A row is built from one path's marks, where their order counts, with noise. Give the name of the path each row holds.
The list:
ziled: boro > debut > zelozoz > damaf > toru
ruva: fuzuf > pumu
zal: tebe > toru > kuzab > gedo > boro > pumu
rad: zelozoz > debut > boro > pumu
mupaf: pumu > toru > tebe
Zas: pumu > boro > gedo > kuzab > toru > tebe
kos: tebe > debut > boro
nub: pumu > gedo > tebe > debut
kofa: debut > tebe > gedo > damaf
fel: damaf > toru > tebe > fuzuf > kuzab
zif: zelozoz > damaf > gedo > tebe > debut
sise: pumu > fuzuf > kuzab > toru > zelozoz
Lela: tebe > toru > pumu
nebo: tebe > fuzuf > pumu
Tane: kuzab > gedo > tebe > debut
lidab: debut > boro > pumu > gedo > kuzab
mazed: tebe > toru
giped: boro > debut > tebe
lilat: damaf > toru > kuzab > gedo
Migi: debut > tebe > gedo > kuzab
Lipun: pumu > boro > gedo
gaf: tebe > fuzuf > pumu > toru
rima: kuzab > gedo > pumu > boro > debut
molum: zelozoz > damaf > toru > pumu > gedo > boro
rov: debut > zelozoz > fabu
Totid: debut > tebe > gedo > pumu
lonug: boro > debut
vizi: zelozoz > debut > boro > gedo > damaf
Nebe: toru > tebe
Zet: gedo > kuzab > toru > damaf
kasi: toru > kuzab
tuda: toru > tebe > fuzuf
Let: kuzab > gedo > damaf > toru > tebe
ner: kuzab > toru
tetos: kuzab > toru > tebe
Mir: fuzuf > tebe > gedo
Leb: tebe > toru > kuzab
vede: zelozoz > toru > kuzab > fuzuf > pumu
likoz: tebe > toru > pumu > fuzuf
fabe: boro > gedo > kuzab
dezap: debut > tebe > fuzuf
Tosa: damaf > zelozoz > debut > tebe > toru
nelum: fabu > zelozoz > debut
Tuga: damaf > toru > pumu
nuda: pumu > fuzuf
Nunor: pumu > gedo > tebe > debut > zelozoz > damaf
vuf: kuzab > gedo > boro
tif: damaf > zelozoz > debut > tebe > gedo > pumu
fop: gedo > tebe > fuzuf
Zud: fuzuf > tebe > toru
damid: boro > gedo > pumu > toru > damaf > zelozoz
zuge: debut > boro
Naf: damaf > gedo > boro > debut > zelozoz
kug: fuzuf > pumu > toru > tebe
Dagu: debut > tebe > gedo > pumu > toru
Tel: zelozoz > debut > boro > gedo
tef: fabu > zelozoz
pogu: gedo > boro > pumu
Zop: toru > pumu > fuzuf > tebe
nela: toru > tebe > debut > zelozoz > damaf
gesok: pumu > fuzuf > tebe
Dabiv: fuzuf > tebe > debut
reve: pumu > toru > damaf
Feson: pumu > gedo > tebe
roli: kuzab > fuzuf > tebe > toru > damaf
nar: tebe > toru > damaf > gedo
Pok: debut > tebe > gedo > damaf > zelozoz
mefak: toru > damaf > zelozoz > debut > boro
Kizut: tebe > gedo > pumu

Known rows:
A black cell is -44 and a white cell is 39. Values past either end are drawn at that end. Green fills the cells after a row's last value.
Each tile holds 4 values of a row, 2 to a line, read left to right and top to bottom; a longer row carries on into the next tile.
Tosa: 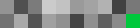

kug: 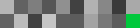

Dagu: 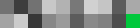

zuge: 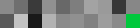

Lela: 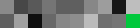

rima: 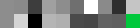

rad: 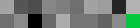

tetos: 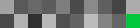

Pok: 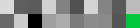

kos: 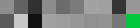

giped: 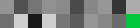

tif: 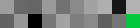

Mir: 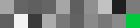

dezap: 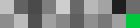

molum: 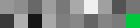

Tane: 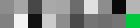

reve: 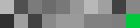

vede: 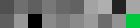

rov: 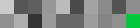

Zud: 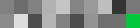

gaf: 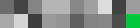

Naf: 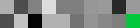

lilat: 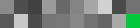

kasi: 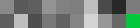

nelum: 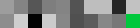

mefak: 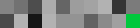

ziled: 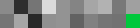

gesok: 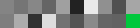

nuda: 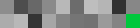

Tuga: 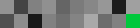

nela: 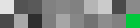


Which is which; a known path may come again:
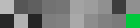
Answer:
Zet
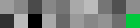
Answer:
vuf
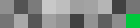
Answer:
Tosa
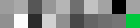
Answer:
Dabiv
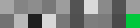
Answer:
Feson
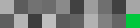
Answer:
Nebe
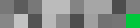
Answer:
mazed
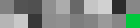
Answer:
likoz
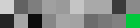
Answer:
vizi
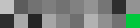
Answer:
sise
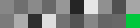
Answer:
gesok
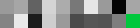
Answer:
zif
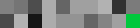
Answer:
mefak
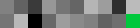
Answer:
zal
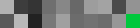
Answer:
Tel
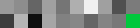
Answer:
molum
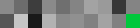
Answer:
zuge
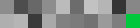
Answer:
nuda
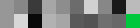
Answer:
lonug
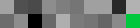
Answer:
rad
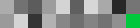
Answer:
fop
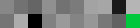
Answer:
Kizut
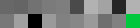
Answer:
ruva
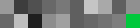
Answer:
Lipun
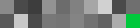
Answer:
lilat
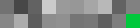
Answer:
ner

